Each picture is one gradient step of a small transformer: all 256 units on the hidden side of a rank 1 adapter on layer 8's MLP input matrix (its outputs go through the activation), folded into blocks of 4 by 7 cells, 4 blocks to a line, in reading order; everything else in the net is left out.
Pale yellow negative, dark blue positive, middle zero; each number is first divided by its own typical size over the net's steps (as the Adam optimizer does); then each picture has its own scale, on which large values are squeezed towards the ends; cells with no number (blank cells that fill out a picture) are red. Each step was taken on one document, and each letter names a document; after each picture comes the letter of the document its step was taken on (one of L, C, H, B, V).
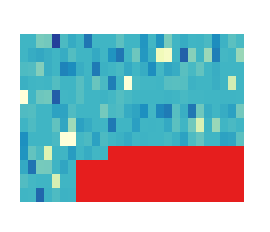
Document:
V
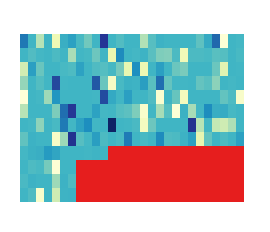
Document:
V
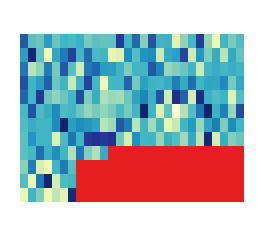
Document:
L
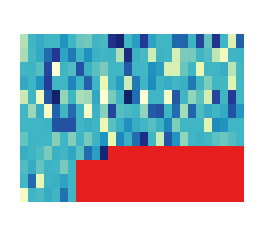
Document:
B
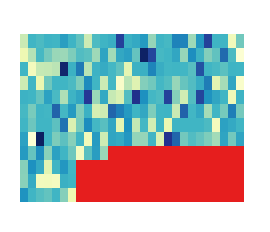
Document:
L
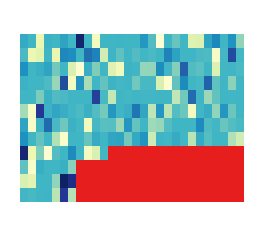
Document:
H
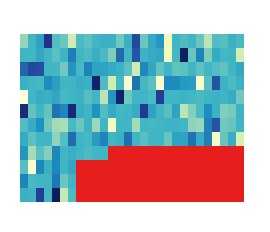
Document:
V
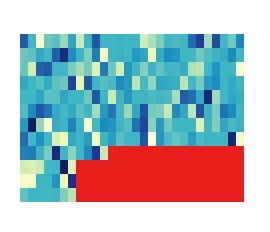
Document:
H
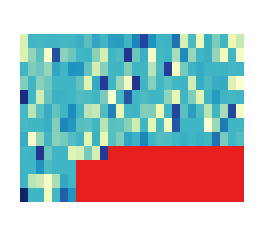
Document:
B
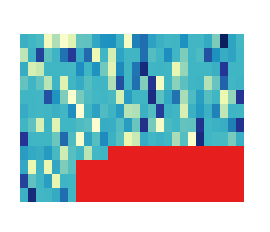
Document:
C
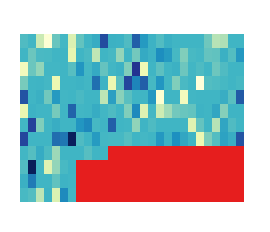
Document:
V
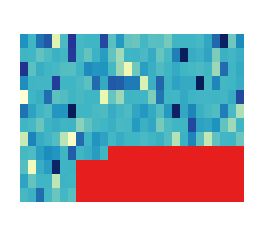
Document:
V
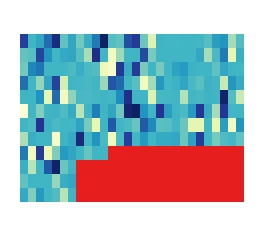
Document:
C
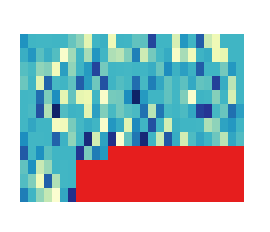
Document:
L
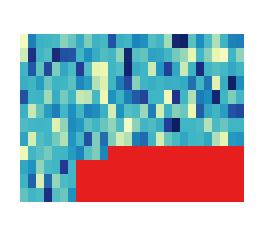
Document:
B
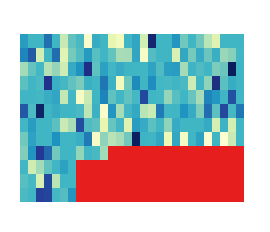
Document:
L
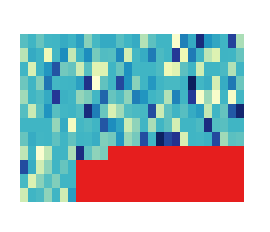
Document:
B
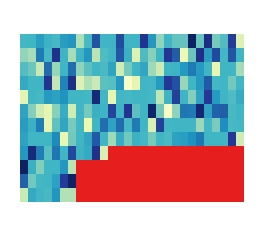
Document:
H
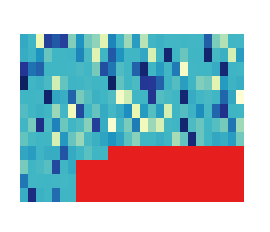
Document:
C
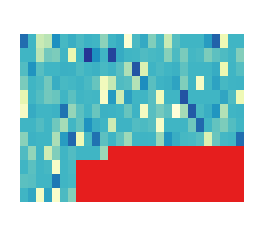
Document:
V
